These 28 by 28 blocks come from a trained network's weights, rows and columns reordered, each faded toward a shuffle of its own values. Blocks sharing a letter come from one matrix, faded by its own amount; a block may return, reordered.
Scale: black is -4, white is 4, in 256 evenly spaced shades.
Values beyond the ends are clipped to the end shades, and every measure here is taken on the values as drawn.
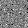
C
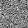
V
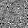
C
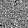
C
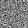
V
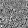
C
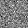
C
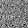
V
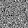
V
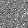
C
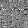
C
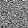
C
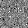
C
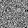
V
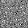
C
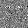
C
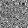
V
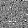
C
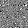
C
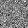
C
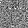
C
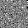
C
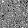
C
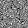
C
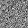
V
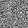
V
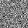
V
